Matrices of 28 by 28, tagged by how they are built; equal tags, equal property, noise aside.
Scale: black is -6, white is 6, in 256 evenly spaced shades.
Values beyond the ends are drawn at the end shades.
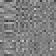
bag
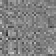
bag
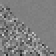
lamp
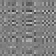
bag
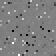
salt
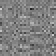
bag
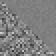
lamp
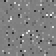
salt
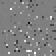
salt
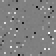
salt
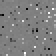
salt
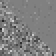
lamp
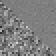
lamp
